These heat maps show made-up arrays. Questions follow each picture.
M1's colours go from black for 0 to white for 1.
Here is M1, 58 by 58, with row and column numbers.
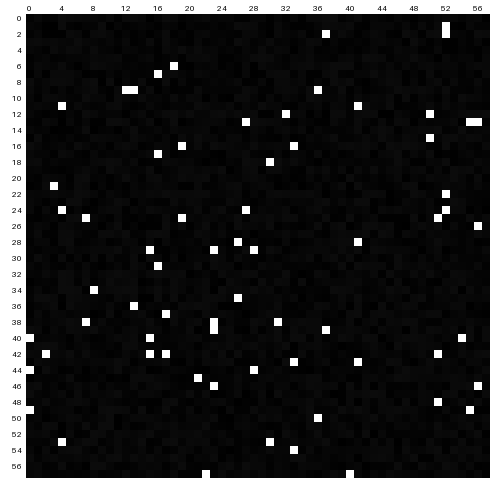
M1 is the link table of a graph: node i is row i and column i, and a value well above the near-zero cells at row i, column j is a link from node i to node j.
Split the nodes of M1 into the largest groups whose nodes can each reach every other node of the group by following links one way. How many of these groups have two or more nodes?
0
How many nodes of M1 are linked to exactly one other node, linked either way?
9
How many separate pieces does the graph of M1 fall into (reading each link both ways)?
8
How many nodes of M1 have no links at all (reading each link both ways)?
5
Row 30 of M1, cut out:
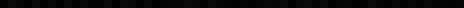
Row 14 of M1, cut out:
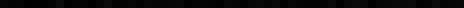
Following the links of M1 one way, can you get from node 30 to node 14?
no
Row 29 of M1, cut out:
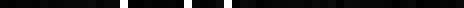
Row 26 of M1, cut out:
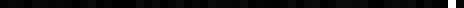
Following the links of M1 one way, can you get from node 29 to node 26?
yes
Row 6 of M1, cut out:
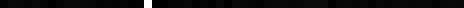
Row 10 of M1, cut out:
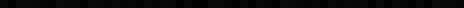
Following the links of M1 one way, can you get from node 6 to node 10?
no
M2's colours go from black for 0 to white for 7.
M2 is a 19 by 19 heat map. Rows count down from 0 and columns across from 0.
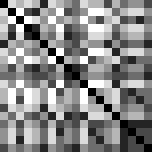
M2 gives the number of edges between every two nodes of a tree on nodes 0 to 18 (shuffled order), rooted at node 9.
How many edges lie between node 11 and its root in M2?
4
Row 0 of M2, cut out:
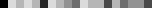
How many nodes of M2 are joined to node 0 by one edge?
1
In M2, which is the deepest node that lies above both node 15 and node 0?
18
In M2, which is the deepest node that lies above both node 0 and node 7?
18
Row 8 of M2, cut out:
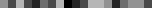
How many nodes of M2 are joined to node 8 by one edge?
3
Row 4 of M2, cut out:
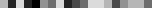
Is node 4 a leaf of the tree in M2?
no
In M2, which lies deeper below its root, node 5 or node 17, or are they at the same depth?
node 17
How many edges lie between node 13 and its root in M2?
3
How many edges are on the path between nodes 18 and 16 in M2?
2
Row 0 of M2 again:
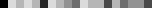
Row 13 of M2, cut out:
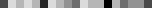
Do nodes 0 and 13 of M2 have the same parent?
yes
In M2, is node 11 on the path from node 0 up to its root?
no
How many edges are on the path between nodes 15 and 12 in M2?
2
